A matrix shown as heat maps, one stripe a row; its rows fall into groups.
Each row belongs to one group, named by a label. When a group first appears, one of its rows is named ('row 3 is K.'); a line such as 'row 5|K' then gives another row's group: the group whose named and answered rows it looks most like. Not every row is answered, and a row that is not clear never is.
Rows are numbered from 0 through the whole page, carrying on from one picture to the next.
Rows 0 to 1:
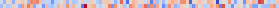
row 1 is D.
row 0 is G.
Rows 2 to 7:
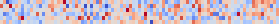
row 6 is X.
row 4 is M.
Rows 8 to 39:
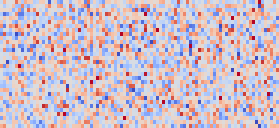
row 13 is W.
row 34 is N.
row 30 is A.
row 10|W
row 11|G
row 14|D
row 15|X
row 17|W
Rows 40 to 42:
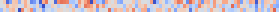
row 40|N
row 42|D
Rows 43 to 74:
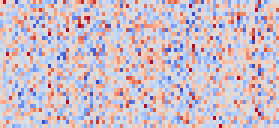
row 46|X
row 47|N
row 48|X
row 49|X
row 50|A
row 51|W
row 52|G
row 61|W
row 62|G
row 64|W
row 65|M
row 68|A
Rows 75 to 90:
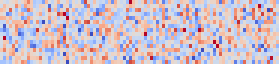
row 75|D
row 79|A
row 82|G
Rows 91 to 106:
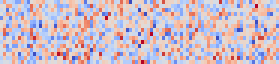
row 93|M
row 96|N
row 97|N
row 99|M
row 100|G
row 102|M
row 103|N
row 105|N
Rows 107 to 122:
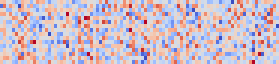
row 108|D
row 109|X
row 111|N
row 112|X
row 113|N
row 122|W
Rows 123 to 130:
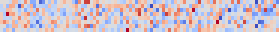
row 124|D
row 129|N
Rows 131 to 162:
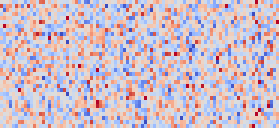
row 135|A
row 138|D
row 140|W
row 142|X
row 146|G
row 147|X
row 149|A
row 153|G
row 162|W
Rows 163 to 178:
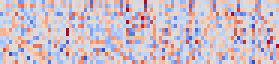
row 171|A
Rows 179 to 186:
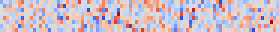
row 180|M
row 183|M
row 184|X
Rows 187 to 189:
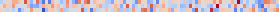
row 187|N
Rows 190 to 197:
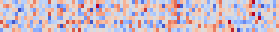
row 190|W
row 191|M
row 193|W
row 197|X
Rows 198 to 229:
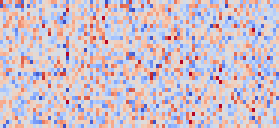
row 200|A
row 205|W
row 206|W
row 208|D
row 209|M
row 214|X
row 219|W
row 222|N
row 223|A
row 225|W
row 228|N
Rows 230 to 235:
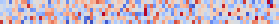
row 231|D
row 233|X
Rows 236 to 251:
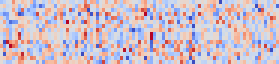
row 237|N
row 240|X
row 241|D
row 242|X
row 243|A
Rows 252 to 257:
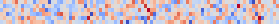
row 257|G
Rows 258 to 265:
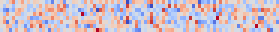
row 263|M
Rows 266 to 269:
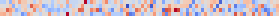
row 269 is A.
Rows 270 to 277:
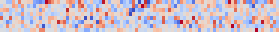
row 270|X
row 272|A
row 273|D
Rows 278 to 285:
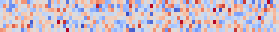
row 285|A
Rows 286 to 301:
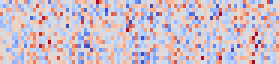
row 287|G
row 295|W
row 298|N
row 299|W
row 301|W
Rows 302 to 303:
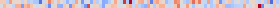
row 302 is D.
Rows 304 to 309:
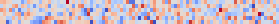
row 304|A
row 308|X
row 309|N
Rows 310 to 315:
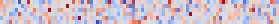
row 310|D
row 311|A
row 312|W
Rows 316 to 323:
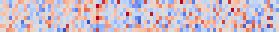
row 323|M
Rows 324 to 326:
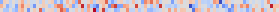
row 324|X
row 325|X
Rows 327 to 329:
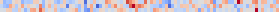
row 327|G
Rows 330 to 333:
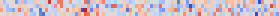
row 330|W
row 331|X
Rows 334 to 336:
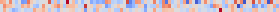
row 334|A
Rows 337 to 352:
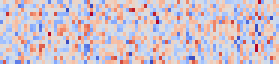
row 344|N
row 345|W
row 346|X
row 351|X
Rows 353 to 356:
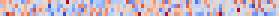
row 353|A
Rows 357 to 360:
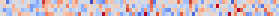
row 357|N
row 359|G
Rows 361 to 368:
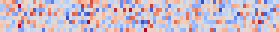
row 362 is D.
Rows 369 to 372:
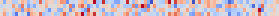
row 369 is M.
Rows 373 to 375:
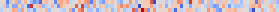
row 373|N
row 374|M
